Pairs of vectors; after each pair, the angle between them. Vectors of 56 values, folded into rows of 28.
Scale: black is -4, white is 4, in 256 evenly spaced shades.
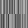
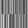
nearly opposite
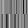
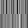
orthogonal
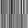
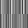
nearly opposite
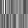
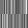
partly opposed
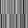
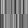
partly aligned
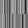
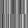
nearly opposite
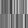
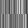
orthogonal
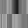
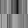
nearly parallel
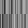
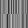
orthogonal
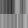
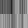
nearly parallel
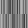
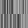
orthogonal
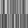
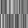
orthogonal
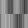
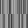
orthogonal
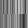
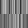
orthogonal
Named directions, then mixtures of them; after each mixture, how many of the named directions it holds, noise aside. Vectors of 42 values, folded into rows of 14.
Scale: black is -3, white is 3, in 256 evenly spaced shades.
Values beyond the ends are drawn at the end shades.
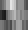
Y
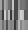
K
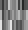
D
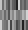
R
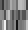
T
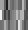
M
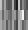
three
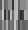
one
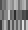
two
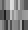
two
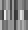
one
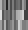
two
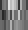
three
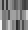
two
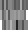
two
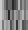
three
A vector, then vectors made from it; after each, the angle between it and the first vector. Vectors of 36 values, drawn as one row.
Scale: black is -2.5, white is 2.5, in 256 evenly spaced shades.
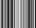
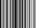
partly opposed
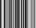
partly opposed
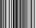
partly opposed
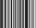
orthogonal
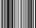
nearly parallel
